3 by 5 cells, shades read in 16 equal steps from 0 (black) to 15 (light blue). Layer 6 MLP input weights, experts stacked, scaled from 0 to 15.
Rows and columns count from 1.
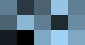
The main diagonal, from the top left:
9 13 12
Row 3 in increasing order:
0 2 12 12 15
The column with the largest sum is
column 4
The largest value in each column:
9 13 12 15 12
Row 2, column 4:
3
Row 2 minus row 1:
-2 9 2 -11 1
